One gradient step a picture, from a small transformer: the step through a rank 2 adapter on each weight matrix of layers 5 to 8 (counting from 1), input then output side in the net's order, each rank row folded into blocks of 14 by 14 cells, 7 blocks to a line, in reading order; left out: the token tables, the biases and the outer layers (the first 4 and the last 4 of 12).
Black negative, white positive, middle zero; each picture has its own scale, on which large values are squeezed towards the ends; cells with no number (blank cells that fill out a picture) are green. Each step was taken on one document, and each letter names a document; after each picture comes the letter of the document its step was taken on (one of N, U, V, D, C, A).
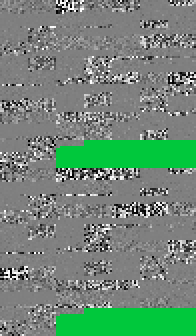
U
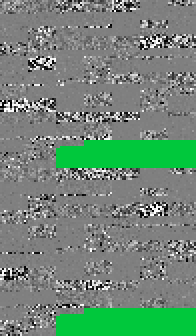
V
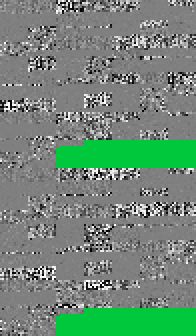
U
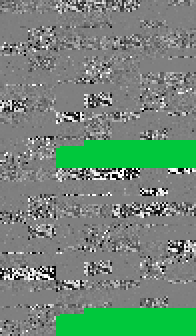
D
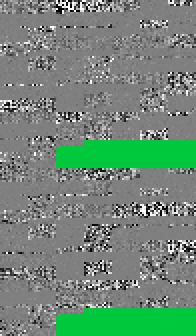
U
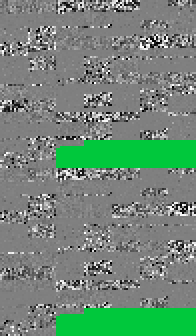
V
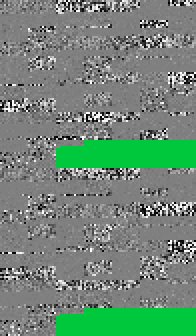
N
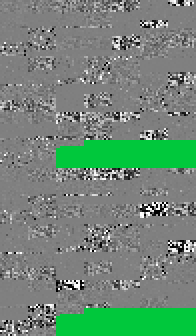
D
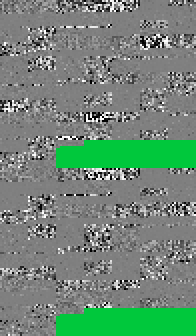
N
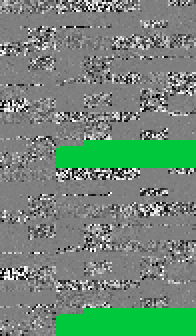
V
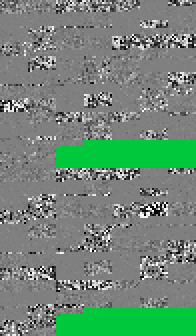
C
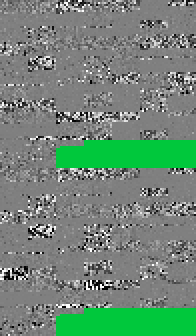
V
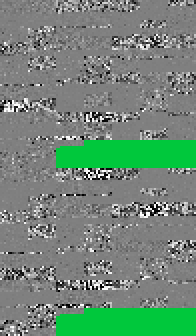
V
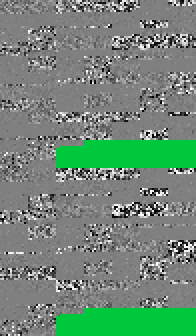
C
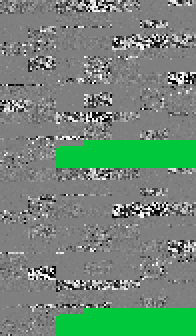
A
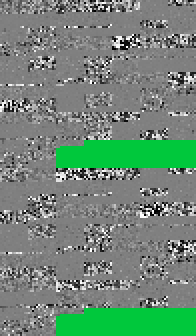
C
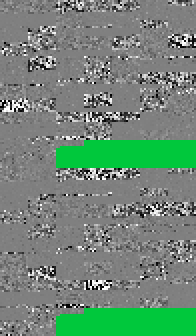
A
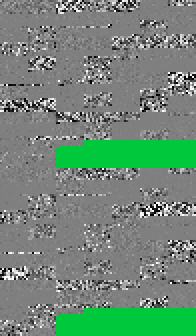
V
